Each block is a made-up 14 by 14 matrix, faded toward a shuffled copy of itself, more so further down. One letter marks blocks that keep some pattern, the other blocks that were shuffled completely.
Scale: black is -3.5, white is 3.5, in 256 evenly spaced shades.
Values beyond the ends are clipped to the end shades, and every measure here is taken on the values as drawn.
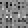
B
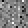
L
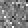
L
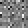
B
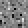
L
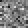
L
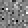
L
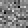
L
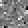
L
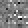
B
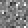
B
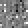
B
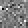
L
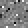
L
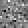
L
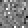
L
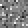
L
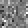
B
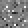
L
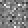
L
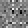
B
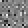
B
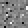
L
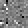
B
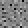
B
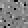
L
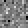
L
